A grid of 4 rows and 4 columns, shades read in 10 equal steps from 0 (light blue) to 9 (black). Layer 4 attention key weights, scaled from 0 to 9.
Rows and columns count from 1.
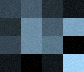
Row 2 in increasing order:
2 3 5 7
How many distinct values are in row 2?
4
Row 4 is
8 9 8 0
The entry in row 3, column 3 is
4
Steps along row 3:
down up up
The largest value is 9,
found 2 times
